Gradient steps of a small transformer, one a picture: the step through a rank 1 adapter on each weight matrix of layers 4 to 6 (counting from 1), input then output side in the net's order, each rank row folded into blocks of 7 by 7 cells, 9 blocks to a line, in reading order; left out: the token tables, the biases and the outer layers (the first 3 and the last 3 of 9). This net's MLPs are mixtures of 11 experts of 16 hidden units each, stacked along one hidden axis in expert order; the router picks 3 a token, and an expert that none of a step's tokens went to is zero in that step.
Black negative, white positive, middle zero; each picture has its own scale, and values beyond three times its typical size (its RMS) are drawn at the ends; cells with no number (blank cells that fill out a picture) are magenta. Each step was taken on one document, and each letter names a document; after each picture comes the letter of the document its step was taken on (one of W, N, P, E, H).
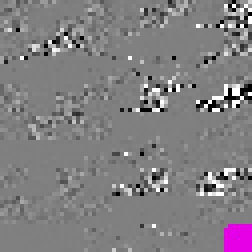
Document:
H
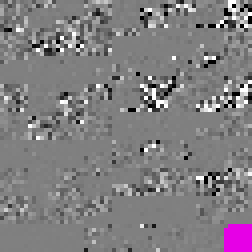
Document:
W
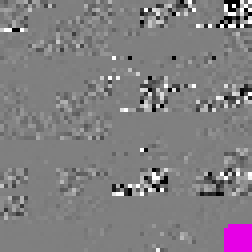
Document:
H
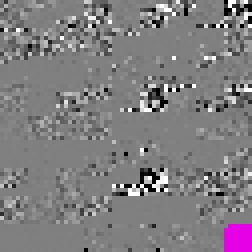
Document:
W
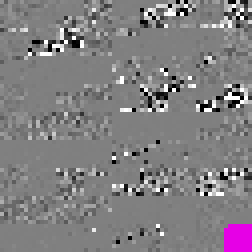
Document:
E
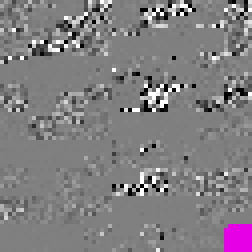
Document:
W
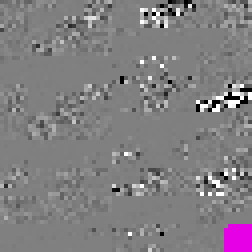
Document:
E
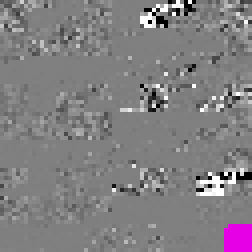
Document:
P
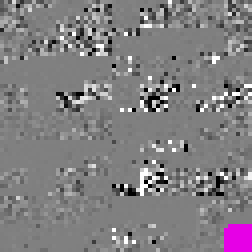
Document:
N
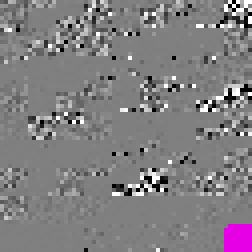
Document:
H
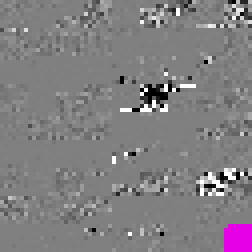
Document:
E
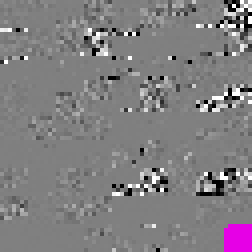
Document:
H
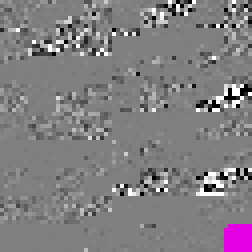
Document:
W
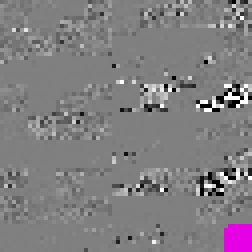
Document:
E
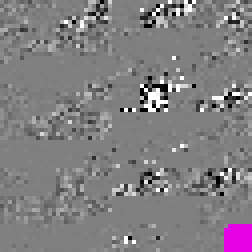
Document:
N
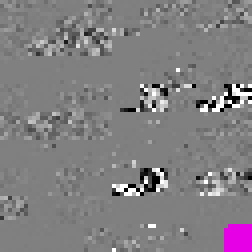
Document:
P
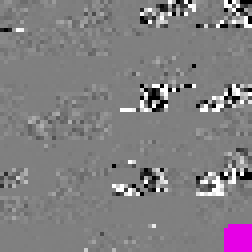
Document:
P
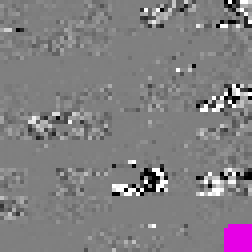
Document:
P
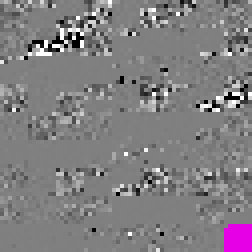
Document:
E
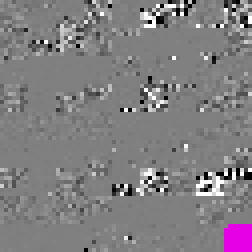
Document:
N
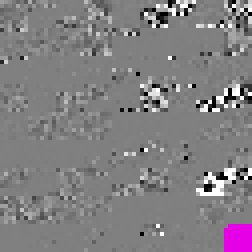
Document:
H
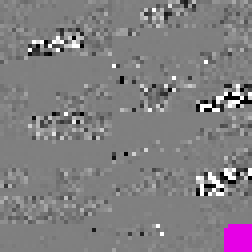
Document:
E
